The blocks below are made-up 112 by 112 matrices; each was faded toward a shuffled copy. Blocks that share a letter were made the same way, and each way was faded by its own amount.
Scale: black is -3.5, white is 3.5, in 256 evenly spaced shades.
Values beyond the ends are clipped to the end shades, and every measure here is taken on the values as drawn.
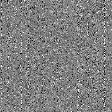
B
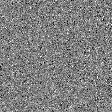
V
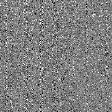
B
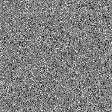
V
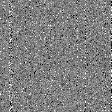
B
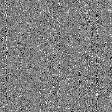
B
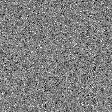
V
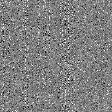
B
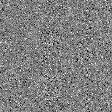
V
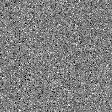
V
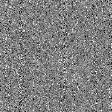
B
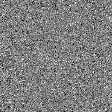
V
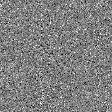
V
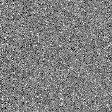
V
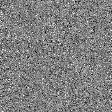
V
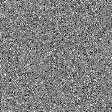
V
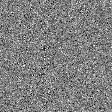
V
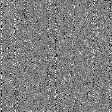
B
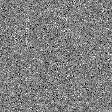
V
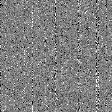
B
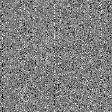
B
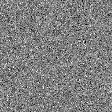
V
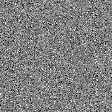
V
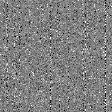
B
